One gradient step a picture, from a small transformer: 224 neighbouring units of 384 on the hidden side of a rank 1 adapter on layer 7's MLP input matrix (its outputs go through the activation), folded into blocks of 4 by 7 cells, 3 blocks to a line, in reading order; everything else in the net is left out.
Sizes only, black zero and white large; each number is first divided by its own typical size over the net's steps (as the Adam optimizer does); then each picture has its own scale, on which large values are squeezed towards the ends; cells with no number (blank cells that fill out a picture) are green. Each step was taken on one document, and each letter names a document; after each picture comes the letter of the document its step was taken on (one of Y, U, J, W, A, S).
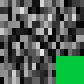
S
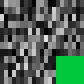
S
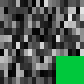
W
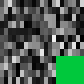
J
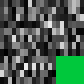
J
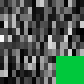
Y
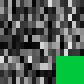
W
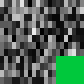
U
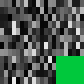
W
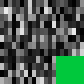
U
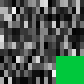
Y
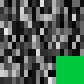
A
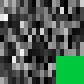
J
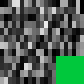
S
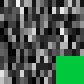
S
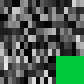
A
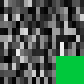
U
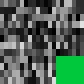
A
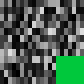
W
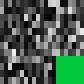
W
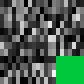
U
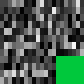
S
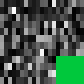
Y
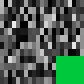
S
